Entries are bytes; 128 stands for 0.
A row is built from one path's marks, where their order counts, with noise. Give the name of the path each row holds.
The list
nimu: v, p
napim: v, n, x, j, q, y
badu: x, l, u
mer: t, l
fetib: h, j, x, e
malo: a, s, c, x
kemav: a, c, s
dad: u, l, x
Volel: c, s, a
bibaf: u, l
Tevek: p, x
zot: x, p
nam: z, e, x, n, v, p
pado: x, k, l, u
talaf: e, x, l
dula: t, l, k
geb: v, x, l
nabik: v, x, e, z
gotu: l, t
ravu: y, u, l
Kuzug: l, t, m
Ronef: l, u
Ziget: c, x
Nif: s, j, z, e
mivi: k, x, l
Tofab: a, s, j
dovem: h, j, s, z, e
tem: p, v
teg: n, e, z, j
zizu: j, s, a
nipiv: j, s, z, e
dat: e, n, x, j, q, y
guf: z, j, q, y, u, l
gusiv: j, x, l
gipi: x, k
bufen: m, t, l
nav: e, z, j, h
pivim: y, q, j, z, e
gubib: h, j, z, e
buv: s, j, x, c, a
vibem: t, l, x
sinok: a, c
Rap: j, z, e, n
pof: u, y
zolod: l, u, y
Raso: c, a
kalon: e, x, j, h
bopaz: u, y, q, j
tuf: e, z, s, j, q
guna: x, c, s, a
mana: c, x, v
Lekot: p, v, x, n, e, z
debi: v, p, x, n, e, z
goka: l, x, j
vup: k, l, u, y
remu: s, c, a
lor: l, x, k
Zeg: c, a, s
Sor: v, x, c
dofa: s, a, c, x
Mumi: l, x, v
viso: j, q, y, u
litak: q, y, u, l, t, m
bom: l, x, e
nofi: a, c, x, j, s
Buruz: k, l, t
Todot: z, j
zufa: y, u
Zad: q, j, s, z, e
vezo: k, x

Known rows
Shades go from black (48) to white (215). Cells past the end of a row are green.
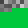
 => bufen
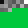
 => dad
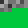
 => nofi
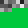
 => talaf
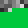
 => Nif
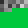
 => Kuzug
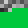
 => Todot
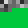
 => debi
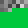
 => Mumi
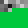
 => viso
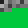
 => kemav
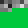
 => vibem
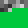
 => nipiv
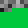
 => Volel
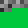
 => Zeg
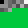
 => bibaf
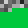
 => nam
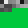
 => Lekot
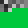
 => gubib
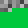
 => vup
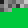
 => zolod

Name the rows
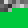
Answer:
Rap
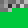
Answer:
lor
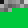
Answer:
bopaz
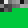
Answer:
tem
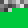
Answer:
Zad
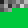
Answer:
gotu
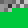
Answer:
badu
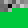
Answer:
gusiv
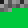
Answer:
Tofab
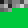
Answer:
mer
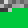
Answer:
guf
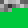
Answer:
pivim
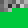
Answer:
goka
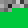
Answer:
guna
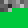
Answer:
zizu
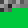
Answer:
Raso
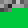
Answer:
mana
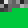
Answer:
nimu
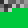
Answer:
fetib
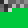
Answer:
dovem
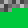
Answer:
Sor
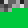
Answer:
nav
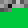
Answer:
Ziget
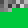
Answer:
bom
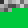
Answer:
litak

